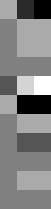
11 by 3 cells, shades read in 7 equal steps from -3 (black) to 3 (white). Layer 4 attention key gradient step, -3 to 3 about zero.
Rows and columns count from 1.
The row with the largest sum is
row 5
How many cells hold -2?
1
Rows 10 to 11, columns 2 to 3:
1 1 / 0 0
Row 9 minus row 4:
0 0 0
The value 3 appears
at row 5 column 3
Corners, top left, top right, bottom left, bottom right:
1 -3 0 0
